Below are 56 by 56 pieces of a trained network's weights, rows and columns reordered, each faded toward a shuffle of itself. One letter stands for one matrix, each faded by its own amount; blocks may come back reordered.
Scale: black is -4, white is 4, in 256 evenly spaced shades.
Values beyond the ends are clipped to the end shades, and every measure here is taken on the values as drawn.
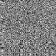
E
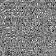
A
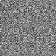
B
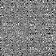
A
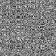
B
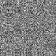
B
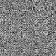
E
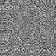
B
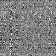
A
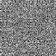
E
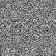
B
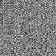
E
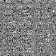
A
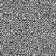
B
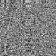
E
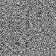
E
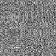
B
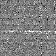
A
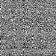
A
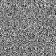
B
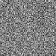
B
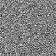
B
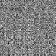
E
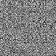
E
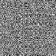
B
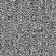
B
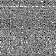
A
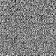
E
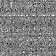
A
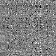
A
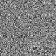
B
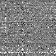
A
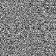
E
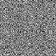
B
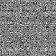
A
